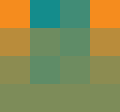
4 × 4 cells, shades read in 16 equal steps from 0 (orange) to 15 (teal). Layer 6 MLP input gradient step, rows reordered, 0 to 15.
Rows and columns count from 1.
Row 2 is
4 9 10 4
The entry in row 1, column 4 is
0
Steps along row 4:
same same same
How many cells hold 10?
2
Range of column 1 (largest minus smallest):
8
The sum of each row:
27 27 33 32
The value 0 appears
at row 1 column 1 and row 1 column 4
